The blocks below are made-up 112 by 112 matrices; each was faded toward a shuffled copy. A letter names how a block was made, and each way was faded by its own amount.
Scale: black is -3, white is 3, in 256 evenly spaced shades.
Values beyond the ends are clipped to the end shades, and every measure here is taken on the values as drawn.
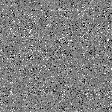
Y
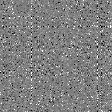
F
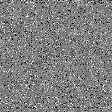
Y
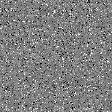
Y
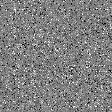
Y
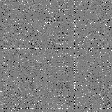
F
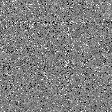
Y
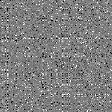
F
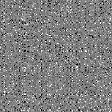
F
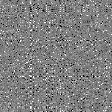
F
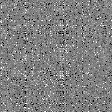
F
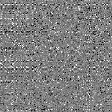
F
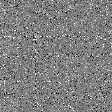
Y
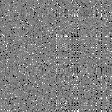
F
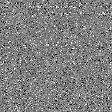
Y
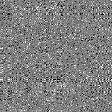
F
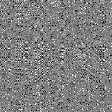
F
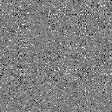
F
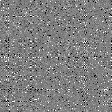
F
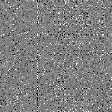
F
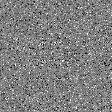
Y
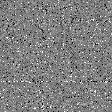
Y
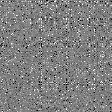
F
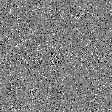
Y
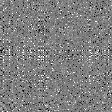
F
